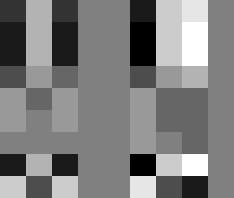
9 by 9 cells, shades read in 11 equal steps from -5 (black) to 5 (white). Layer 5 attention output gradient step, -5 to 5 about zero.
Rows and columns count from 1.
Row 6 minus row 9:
-2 2 -2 0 0 -3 1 3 0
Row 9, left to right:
3 -2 3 0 0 4 -2 -4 0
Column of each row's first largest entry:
8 8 8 8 1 1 6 8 6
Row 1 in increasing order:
-4 -3 -3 0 0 0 2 3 4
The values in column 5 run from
0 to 0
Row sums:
-1 -3 -3 -1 0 1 0 -3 2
